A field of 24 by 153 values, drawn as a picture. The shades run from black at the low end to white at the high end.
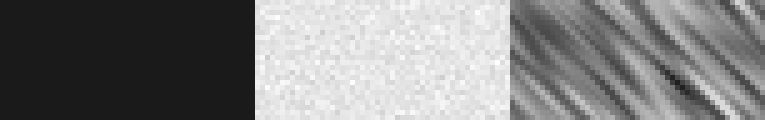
It is made of 1 by 3 panels. Panel 1,1: very low, flat. Panel 1,2: very high, fine-grained, faint in contrast. Panel 1,3: middling, slanting down to the right, strong in contrast.
